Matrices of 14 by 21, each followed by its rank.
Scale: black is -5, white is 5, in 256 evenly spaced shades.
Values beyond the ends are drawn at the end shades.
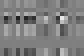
one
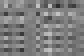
two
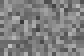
full rank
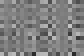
two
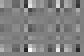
one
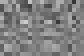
three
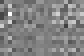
three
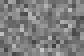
full rank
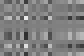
one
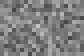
full rank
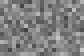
full rank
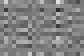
three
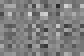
two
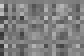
two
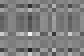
one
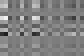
one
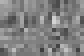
three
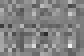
three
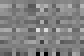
two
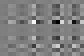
one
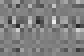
two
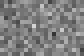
full rank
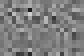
three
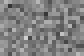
full rank
